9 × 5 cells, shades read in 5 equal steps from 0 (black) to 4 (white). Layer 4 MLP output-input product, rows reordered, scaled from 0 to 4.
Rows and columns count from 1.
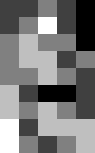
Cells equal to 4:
3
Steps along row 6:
down down same up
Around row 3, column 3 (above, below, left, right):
4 3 3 2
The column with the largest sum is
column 1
